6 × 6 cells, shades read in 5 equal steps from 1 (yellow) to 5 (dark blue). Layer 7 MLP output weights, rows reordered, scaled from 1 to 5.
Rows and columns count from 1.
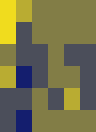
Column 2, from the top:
2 4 4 5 4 5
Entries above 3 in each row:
0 1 4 3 4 2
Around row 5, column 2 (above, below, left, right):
5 5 4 3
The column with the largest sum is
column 2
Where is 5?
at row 4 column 2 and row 6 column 2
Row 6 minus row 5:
0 1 0 -1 1 -1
